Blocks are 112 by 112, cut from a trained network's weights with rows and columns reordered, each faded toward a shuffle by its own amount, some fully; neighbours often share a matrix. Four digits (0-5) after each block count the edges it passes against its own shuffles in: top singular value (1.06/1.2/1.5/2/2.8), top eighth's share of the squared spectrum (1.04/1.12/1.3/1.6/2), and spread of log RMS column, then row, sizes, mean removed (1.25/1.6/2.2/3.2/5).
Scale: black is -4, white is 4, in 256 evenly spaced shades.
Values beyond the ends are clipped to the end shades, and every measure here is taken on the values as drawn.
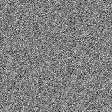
3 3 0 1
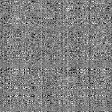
3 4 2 4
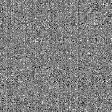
2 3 1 3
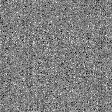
2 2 0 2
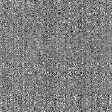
3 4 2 3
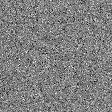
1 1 0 0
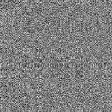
4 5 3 2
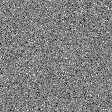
0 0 0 0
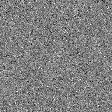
1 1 0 0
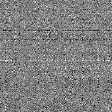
3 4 3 2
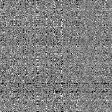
3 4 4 2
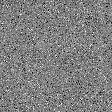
0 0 0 0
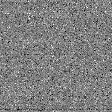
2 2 2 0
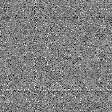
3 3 2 1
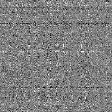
3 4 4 2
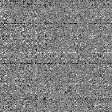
3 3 3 2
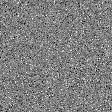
0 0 0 0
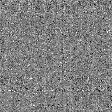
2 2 0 2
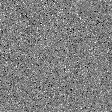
0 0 0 0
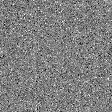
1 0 0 0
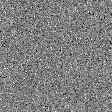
0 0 0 0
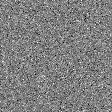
1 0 0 0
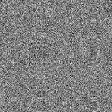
4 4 2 1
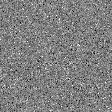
2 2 0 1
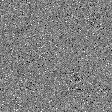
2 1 0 0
